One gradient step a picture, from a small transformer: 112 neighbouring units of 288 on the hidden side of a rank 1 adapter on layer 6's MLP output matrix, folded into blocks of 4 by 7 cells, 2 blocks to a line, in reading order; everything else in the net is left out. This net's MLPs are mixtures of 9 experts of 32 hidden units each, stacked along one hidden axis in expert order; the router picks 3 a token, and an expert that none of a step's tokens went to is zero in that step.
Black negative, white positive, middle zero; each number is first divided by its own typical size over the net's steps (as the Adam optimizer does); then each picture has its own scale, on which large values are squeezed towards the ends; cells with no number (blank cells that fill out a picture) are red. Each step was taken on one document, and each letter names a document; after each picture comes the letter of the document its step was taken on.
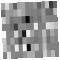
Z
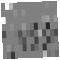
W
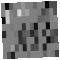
W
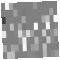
W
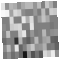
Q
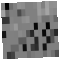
W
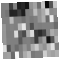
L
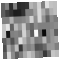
Q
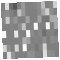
Z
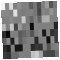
Q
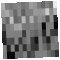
L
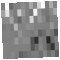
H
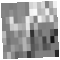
L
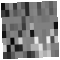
Q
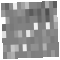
Z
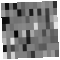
Z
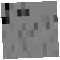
W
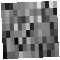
Q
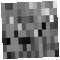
L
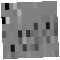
W
